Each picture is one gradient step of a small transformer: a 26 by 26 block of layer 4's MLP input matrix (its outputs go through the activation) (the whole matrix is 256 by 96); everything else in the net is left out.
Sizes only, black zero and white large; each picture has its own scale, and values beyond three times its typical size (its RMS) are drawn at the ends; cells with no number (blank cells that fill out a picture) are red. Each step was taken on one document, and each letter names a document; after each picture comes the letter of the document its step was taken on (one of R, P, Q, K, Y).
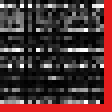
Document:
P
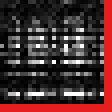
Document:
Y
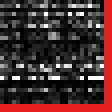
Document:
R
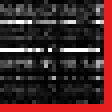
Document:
P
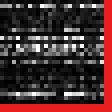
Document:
Y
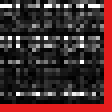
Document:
Y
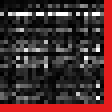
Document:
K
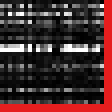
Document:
P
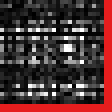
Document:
Y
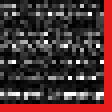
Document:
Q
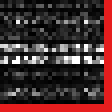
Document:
K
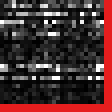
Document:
R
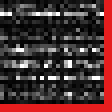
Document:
Q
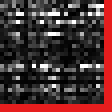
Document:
R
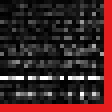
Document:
Q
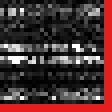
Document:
K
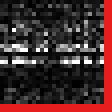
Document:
K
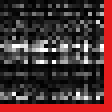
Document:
K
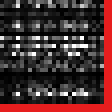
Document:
Y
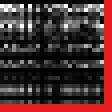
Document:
P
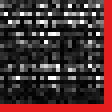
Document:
R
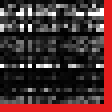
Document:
P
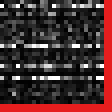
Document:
R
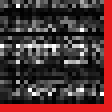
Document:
Y
